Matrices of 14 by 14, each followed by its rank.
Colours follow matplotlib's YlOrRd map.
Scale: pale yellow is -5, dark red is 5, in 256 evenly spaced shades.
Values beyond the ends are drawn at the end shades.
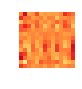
three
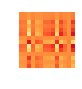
one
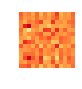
three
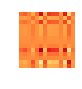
one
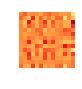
three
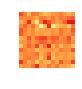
three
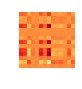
one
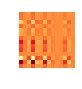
one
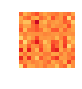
three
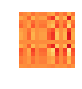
one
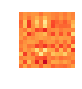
three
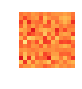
three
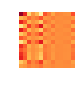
one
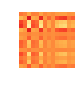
one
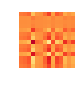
one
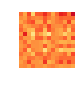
three
